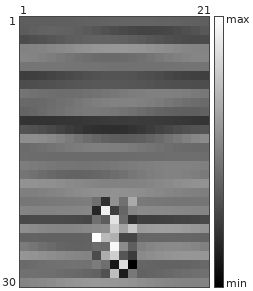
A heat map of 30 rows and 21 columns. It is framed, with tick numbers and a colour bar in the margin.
Odd patch: rougher, in the bottom middle. Grain: streaks across. Histogram: heavy tails on both sides. Roughest part: bottom middle.
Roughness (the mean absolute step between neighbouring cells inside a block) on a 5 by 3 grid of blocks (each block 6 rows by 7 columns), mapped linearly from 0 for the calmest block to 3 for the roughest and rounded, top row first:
000
000
000
021
030
